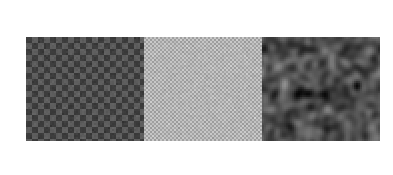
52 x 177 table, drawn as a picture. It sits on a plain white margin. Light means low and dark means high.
The table splits into one row of 3 panels. Panel 1,1: high, checkered. Panel 1,2: low, checkered. Panel 1,3: high, blotchy.
